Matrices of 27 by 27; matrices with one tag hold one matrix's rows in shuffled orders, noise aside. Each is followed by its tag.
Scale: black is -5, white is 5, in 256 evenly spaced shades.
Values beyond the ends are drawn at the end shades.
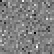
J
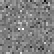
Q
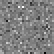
Q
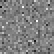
J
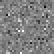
Q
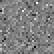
J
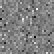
J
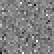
J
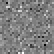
Q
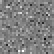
Q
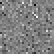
J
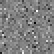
J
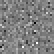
J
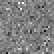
Q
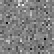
Q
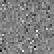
J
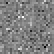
Q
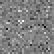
Q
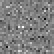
Q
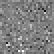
Q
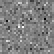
Q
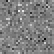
Q
